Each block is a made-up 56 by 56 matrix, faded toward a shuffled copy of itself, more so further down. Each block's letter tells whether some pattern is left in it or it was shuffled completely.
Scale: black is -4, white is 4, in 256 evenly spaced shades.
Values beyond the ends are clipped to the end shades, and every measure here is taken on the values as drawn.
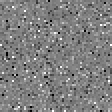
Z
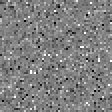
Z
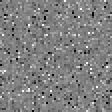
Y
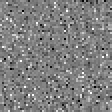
Y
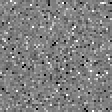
Z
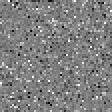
Z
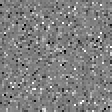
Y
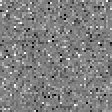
Y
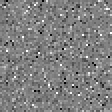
Y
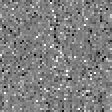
Y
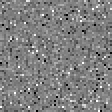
Z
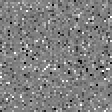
Y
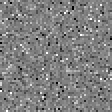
Z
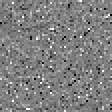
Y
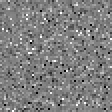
Z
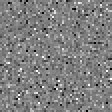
Z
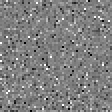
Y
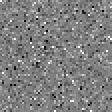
Z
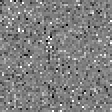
Z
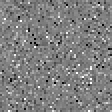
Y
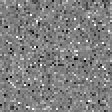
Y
